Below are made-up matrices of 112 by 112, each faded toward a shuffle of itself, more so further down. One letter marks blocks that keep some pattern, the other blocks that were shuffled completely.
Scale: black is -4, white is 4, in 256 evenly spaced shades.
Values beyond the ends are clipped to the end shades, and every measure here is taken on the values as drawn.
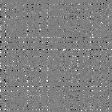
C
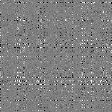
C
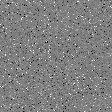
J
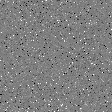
J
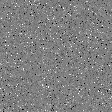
J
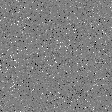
J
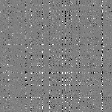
C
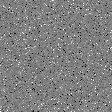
J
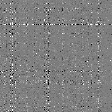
C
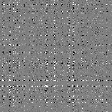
C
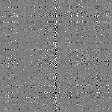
C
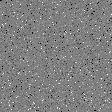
J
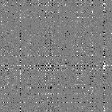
C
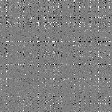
C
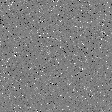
J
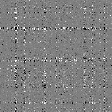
C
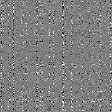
C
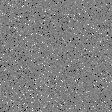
J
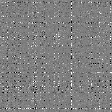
C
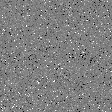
J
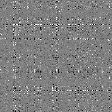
C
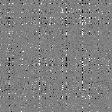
C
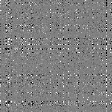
C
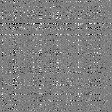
C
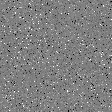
J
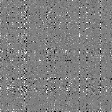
C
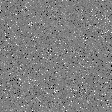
J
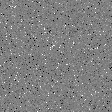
J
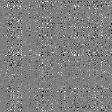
C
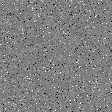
J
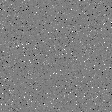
J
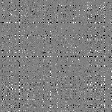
C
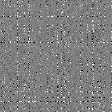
C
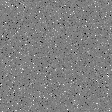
J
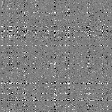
C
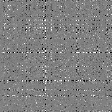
C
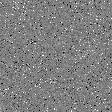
J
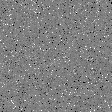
J
